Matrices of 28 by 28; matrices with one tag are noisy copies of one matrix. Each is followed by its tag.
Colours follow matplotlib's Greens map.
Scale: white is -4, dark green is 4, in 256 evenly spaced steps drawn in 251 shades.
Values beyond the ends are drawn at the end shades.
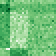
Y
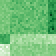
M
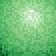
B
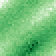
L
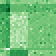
Y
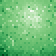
B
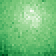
B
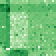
Y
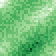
L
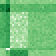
Y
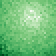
B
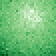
B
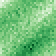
L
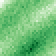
L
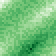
L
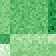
M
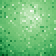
B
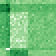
Y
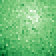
B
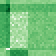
Y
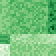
M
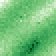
L
